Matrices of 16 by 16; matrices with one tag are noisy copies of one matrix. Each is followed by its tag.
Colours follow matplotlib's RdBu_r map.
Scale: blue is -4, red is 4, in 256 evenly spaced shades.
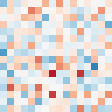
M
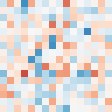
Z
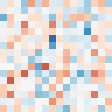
Z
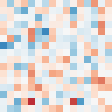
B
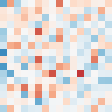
M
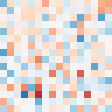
M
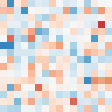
B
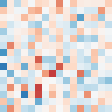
M
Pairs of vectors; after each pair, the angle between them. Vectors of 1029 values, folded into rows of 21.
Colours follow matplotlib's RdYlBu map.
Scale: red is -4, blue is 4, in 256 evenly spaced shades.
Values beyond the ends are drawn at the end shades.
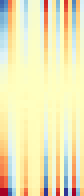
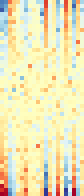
nearly parallel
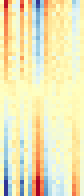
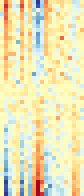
nearly parallel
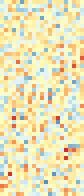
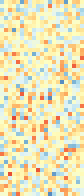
nearly parallel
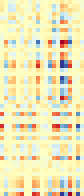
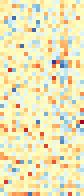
partly aligned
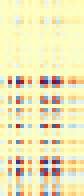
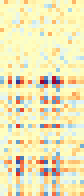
nearly parallel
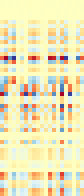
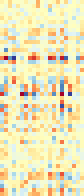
nearly parallel
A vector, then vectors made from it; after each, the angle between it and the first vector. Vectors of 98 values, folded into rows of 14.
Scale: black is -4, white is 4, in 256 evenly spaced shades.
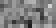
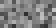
partly opposed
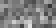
nearly opposite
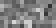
nearly opposite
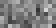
partly aligned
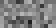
partly aligned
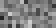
partly opposed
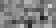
nearly parallel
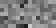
orthogonal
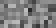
partly opposed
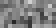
nearly parallel
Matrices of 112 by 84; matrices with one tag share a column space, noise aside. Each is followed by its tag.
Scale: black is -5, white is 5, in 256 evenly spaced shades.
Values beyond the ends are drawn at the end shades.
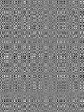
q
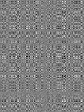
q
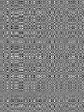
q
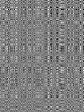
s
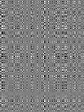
q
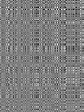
s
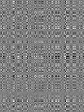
q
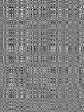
s
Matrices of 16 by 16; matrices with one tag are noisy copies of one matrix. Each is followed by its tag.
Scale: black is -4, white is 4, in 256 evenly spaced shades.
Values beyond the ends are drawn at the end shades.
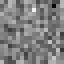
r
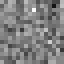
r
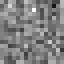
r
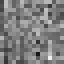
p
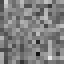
p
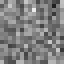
r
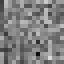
p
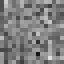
p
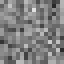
r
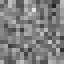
r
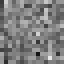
p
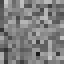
p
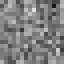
r
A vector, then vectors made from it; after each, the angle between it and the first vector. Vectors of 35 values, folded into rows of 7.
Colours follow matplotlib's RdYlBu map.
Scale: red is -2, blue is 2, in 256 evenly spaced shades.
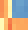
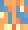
orthogonal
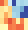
nearly parallel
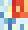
nearly opposite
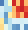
nearly opposite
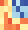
nearly parallel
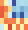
nearly parallel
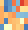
orthogonal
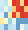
nearly opposite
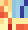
nearly parallel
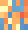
orthogonal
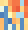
partly opposed
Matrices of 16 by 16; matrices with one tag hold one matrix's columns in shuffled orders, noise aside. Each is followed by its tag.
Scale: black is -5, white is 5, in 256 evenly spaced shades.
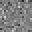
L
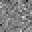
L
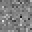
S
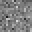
S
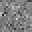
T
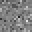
S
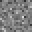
L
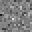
T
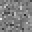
T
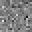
S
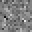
S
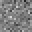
L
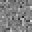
S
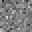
L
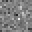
T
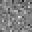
L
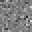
S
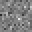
T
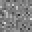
T
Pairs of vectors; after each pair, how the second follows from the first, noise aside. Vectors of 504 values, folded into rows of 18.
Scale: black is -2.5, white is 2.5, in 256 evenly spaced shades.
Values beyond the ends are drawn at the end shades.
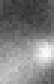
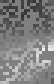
partly zeroed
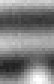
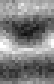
wrapped around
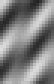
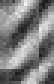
wrapped around
